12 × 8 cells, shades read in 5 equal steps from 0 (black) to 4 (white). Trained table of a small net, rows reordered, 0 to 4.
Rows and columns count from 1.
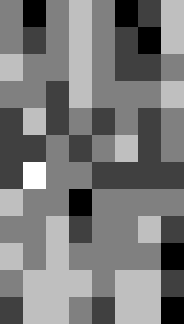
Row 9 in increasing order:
1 1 2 2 2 2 3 3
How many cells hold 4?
1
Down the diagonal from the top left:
2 1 2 3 1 3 1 2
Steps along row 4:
same down up down same same up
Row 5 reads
1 3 1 2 1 2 1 2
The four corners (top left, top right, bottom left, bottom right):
2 3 1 0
